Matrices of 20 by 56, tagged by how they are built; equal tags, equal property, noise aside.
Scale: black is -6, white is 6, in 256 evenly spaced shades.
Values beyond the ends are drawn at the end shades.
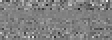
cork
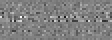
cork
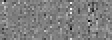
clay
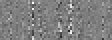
clay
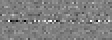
cork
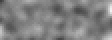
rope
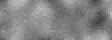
rope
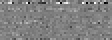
cork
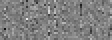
clay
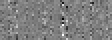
clay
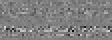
cork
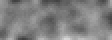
rope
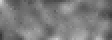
rope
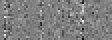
clay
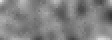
rope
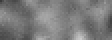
rope
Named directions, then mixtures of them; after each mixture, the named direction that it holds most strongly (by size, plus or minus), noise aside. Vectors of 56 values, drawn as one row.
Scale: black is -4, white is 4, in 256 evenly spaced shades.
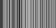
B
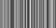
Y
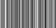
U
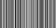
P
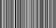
P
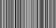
P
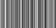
U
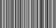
P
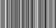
U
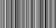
U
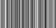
U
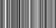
U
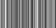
U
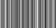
U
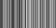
B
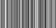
U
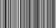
U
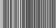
B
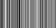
B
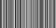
P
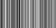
B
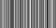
Y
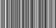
U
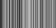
B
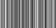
U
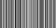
P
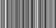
U
